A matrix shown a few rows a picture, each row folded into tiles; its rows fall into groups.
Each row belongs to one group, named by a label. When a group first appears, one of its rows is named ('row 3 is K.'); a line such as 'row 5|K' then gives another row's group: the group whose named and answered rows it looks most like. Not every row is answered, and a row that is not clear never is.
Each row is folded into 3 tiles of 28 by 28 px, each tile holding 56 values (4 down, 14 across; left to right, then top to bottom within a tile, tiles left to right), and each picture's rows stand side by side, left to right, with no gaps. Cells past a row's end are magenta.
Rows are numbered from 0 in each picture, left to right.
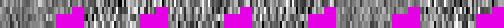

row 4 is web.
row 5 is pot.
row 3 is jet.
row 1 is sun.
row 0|jet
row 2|jet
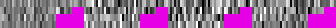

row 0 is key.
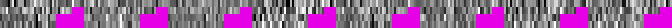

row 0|web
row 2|web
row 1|pot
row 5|key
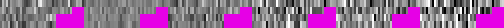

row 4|pot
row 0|jet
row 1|web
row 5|pot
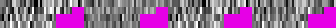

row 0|sun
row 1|web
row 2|sun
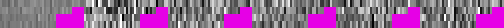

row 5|key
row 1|pot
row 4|web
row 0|web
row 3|jet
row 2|sun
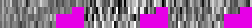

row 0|jet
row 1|sun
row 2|sun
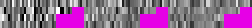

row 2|jet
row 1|jet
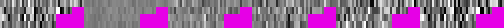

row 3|web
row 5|key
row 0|key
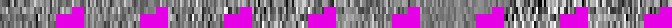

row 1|jet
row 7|pot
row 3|sun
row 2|key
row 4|pot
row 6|sun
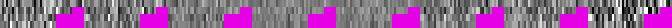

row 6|pot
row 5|key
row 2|web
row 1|key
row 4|web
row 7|key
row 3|web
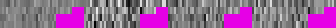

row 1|jet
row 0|web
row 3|jet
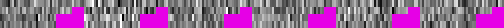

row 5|jet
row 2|key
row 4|jet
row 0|web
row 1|pot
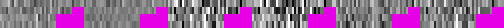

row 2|pot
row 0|pot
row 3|pot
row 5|pot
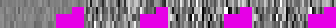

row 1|sun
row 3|key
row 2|key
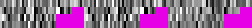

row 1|key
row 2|jet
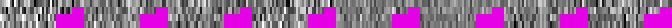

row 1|sun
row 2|jet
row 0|pot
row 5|web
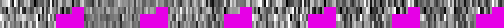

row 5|key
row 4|key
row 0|pot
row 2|jet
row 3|pot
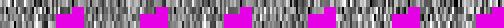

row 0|pot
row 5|sun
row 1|sun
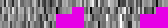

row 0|jet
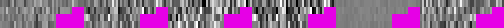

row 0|web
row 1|key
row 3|key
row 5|jet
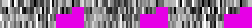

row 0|pot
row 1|pot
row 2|pot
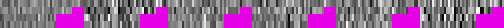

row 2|pot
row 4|sun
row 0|web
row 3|web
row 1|key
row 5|key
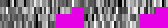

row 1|sun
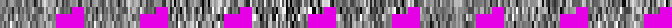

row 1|sun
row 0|sun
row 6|jet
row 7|sun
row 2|sun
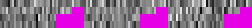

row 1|jet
